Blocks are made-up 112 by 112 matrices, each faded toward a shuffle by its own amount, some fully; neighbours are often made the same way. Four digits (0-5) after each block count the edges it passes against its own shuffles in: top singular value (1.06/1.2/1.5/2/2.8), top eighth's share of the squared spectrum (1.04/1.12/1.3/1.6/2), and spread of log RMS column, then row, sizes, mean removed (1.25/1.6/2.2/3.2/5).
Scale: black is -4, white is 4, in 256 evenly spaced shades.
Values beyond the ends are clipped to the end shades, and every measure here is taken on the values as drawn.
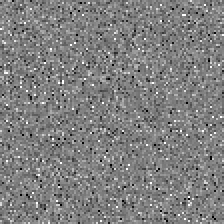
3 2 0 1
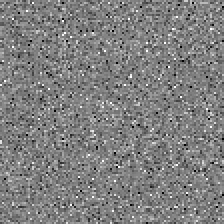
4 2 1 1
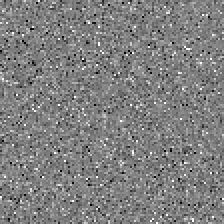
1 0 0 0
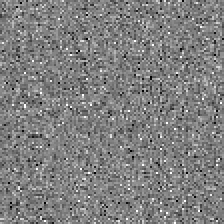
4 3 2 1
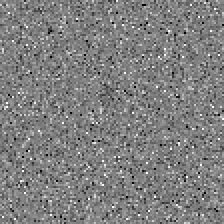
0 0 0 0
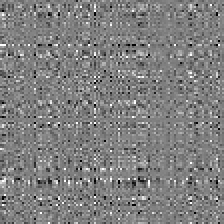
5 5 4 4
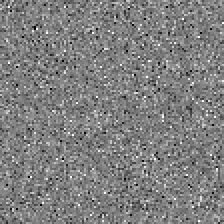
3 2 0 0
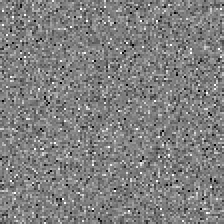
0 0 0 0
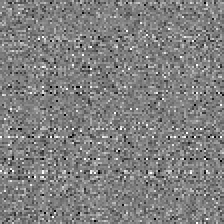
4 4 2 3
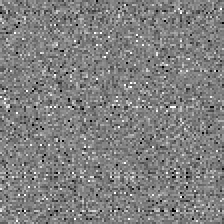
4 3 1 2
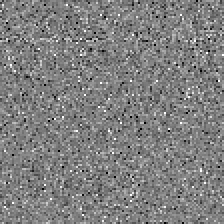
3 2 0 1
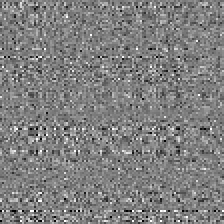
5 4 2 4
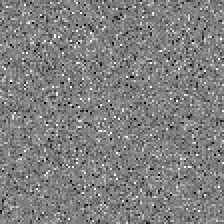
1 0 0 0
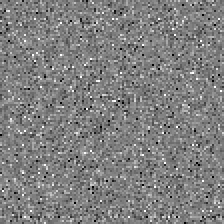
3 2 0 1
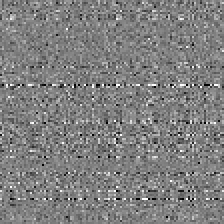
5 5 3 4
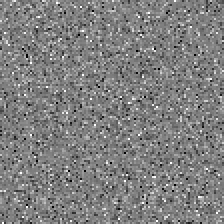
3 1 0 0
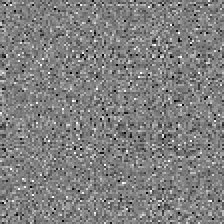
4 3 2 2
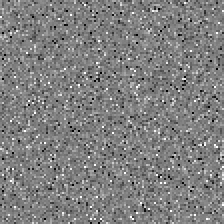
2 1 0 0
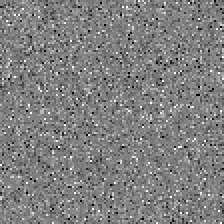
3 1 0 0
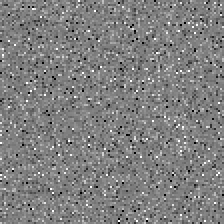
2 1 0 0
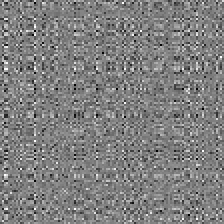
5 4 4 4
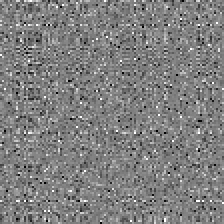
5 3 2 2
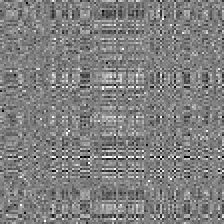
5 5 4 4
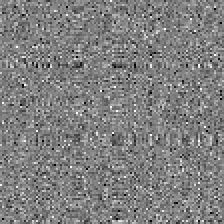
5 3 2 2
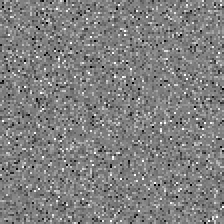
2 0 0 0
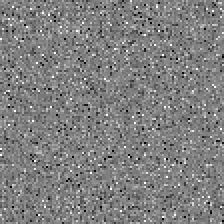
3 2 0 0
